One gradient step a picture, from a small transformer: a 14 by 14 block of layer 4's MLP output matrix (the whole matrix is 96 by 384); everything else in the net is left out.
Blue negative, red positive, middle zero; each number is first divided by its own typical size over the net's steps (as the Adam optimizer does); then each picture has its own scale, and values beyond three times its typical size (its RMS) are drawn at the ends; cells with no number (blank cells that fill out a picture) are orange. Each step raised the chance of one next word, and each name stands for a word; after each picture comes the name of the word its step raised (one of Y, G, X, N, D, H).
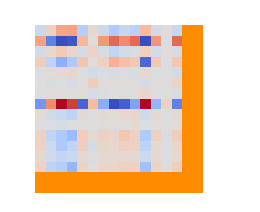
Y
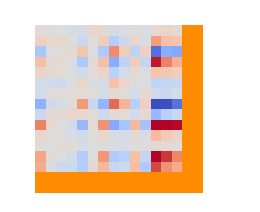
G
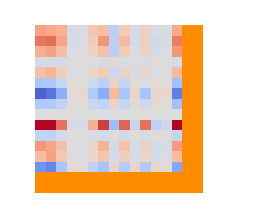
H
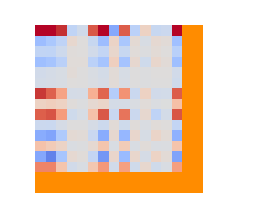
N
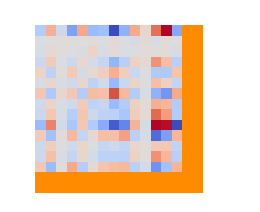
H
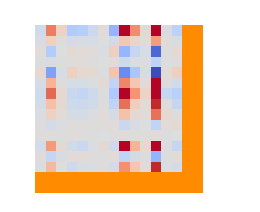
N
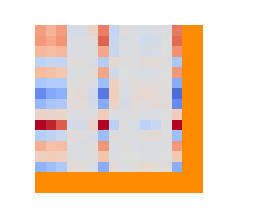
H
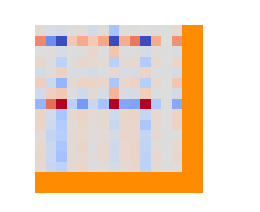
Y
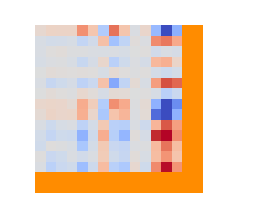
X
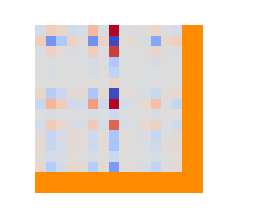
Y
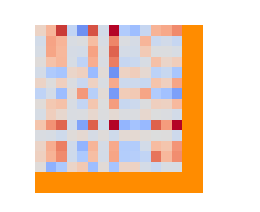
H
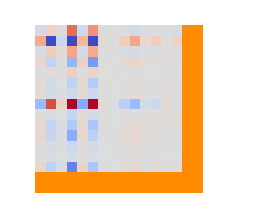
Y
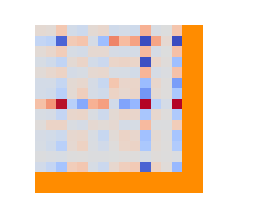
Y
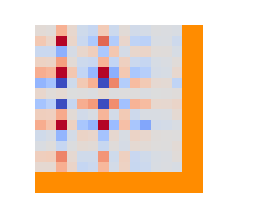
G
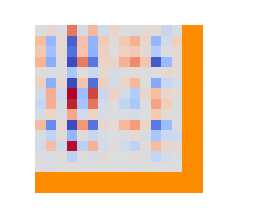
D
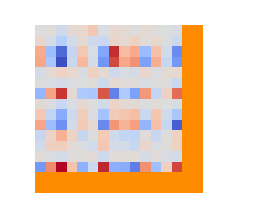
D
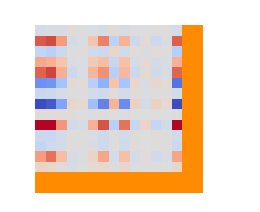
G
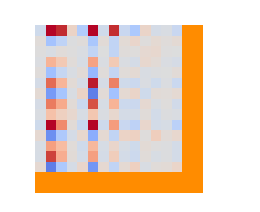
H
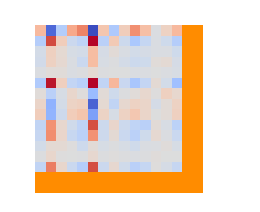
X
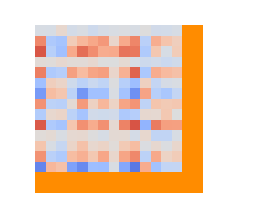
N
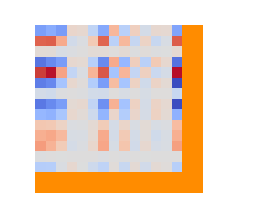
D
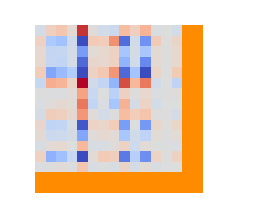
N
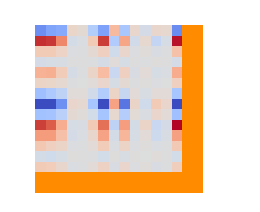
X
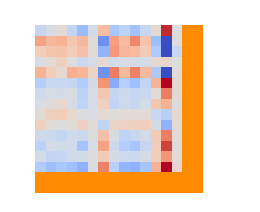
N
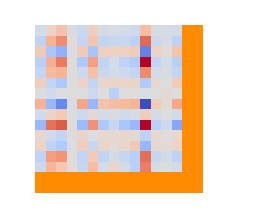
G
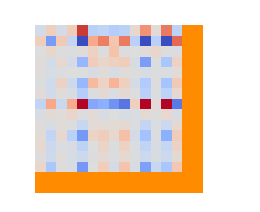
Y
